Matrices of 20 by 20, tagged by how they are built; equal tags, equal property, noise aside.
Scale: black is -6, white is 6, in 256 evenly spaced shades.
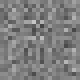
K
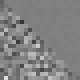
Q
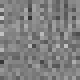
K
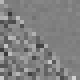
Q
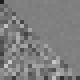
Q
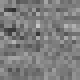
K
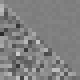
Q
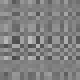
K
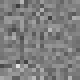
K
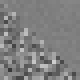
Q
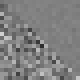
Q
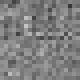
K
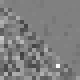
Q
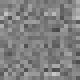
K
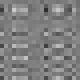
K
